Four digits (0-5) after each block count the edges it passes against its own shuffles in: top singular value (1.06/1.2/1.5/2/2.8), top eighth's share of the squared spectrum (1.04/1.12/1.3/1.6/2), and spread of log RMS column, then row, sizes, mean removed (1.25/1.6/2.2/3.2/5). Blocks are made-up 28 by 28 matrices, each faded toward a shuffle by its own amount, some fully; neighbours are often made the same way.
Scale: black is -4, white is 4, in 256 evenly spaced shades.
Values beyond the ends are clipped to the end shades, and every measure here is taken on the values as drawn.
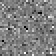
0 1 0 1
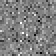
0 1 0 0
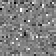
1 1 0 1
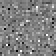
1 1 0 0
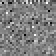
1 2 0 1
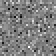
0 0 0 0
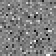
0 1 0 0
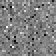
0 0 0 0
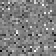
1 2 0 1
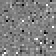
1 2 1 0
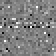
2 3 0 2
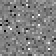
0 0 0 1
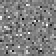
0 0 0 0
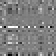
4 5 2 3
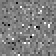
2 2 0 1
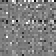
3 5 1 2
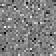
1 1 0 0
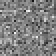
3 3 1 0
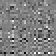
4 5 2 2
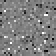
0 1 0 0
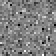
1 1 0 0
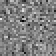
3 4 1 1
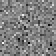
0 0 0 0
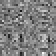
3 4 2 2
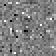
2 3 0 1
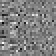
3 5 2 2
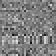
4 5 2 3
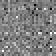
3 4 1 2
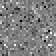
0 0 0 0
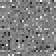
3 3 0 1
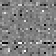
3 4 1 2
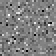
1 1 1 0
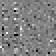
3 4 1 1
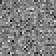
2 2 0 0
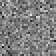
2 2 0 0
